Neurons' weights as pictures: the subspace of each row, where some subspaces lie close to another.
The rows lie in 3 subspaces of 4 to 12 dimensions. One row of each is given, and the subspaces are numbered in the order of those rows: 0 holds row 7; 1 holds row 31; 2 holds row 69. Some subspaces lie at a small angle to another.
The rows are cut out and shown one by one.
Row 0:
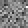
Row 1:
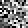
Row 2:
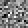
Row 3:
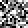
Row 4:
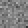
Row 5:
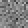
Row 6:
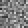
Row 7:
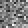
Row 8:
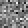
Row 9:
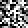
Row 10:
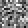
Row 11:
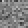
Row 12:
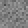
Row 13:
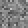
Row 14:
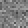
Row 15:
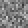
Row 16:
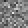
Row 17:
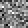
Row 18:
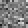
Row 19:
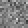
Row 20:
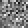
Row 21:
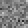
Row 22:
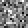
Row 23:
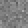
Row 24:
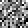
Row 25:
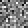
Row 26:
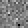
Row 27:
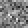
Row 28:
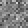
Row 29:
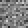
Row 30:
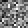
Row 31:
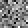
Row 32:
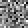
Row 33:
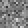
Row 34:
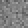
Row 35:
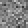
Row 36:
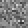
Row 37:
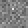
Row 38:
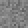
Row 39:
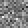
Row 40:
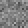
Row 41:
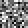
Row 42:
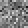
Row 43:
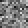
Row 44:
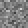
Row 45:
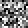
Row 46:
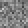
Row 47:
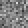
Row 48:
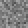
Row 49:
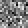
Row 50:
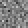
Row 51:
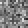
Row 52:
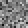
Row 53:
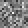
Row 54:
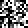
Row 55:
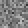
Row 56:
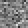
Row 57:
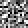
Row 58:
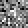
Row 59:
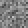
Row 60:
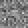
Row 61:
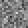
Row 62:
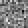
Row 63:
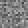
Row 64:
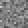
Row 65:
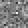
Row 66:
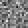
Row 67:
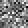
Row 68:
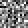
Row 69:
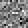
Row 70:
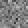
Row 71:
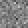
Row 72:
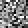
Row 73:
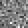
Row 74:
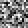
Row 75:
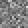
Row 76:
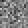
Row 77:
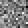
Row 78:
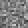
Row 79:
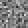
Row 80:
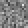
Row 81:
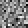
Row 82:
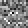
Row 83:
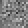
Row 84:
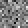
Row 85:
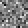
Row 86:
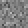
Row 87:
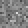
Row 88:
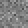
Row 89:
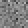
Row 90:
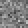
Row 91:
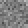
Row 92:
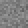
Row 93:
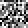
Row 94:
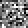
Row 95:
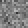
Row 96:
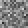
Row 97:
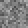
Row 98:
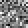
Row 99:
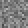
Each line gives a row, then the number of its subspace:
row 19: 1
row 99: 2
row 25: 1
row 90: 1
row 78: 2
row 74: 0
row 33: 0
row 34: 2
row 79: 1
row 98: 0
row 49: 2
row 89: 1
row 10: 2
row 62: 2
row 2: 1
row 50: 1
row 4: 1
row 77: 0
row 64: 0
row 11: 2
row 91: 0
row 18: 2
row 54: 2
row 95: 2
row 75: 0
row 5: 1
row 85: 1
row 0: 0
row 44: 0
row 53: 2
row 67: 0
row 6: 1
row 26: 1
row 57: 1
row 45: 2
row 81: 0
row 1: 0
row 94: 2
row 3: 1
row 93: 2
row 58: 2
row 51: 0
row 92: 0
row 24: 2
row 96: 0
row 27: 1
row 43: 0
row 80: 2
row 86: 2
